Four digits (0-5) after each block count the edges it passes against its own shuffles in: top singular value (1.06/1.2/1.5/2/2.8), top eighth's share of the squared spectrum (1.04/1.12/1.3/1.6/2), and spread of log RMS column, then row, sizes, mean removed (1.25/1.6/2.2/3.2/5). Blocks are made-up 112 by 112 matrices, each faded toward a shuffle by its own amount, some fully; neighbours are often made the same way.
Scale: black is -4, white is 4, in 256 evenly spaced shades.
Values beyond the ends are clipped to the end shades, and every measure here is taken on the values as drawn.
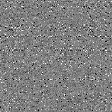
4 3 1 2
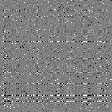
5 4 2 3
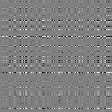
5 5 4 4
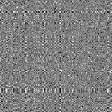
5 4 3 3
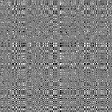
5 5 4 4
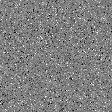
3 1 0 0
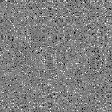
4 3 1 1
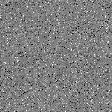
4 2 1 0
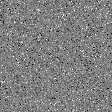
2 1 0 0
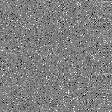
4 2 1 1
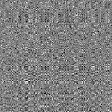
5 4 3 3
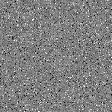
4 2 1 0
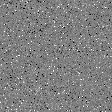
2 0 0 1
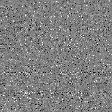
3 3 1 2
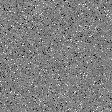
0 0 0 0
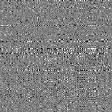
4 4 2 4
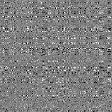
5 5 3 4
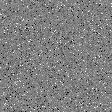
1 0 0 0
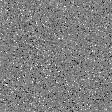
0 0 0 0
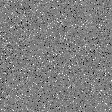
1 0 0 0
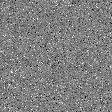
0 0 0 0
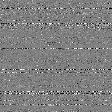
3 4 0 4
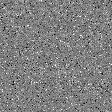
0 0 0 0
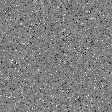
0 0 0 0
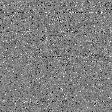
2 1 0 2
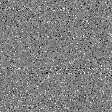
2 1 0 2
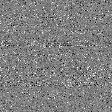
2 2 0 3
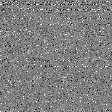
2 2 0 3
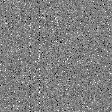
2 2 2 0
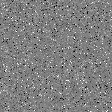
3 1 0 0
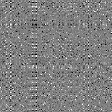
5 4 3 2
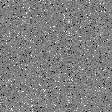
3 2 1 0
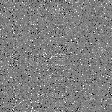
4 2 1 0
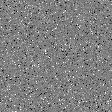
2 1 0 0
